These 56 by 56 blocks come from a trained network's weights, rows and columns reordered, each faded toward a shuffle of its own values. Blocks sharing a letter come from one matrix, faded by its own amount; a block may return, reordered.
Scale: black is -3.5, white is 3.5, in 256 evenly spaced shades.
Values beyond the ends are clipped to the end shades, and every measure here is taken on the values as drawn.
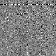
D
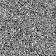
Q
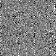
D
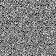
Q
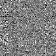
D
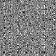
D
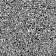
Q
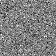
Q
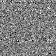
Q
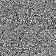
Q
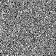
Q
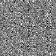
D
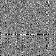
D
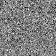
Q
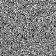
Q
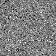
Q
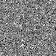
Q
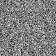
Q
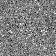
Q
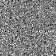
Q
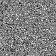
Q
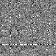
D
